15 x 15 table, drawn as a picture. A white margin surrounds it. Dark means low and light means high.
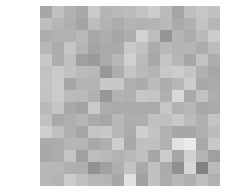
Average level on the scale: 70%. Mirror symmetry: none. Odd rows or columns: none. Odd patch: rougher, in the bottom right. Slope: none. Roughest part: bottom right.
